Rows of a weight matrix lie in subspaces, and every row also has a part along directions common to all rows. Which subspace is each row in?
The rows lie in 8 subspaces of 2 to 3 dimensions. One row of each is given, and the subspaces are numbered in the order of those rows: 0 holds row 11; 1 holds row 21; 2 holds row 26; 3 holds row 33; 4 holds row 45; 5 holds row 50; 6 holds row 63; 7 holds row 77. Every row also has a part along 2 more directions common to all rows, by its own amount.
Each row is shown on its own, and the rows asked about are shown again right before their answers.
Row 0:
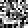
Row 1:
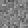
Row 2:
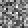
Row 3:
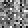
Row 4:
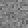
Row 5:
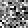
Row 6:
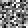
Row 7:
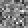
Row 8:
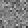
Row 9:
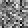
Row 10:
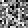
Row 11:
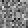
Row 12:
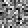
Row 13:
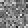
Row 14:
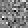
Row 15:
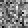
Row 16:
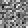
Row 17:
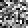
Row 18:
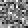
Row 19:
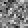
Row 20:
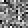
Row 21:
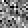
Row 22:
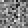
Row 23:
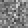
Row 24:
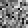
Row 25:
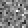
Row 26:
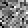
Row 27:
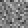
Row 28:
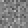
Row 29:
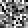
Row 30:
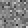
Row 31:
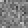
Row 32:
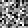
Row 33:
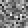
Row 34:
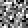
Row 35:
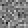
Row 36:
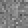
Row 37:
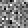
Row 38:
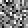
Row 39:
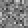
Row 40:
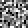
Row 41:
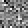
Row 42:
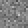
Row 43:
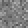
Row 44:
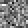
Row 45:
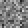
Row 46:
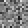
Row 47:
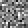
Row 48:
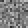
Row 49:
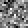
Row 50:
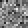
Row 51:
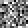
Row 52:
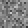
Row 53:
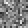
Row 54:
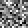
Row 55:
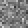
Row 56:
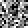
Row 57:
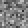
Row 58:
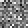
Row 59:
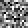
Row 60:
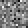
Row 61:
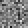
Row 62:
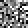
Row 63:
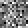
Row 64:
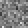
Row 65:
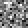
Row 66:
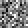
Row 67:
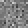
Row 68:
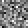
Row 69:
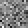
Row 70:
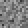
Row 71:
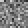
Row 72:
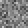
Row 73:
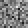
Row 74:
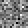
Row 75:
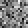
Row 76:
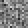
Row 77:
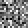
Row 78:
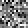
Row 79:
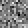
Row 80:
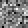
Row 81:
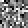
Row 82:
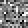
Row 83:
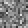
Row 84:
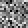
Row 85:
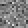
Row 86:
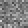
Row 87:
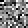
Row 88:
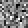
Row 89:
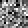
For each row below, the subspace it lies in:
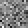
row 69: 2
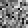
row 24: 2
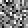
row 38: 3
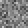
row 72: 5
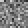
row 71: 7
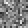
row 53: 6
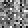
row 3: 7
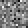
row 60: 0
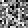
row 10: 0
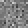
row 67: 6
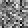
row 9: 4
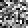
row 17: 2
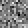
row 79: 1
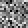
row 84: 7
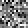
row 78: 1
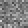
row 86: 2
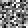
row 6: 0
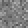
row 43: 0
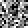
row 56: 3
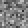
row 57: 4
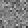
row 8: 0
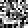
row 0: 2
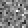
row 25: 7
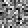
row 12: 5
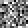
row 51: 6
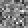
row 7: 3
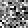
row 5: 2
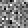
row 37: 7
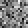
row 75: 2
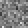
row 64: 5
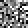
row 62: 2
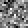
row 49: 4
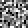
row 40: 7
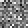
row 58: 6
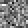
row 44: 6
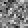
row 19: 4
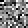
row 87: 6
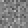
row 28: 1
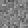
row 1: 4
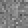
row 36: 3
